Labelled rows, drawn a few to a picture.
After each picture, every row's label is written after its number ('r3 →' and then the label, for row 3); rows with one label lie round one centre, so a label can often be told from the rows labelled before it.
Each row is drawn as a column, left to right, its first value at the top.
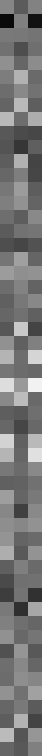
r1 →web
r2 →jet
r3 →web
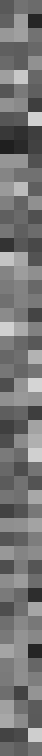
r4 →jet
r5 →jet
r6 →web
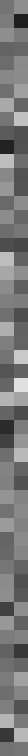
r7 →jet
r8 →web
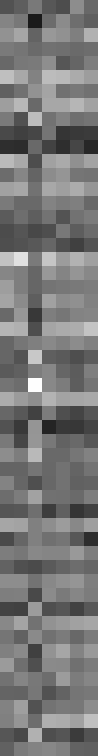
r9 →jet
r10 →jet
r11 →web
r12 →jet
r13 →jet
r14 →jet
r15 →jet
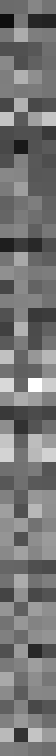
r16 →web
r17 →jet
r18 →web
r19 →web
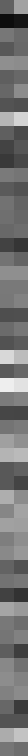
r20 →web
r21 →web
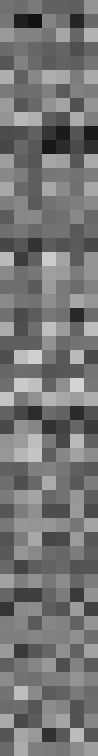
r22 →jet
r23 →web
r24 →web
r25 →jet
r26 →jet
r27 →web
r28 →jet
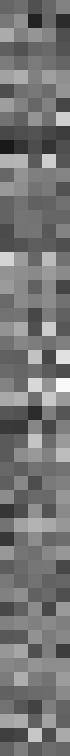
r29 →jet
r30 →jet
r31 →web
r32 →jet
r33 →web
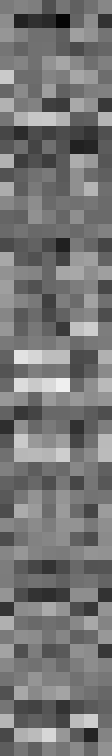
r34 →jet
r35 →web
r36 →web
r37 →web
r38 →web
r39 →jet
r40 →jet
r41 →web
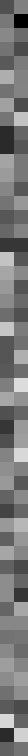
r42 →jet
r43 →web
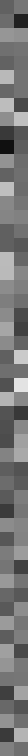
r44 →jet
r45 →web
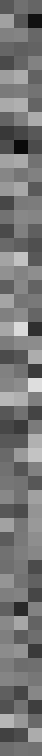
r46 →jet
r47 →jet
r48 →web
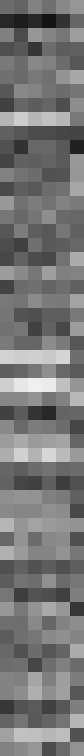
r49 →web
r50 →web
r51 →web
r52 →web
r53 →web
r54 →jet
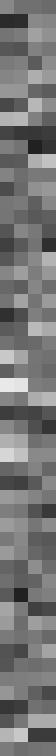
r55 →web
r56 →web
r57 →jet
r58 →jet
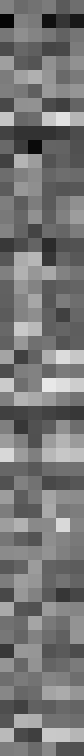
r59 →web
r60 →jet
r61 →jet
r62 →web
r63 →web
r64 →web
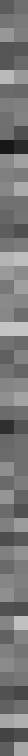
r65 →jet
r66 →jet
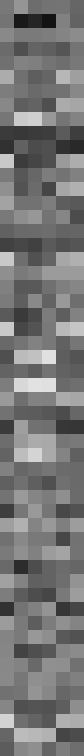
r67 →jet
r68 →web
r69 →web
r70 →web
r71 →jet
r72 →jet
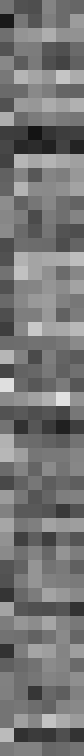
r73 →web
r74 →jet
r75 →jet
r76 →jet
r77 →jet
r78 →jet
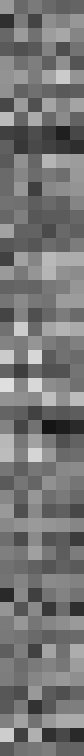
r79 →web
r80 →jet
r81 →web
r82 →jet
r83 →jet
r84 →jet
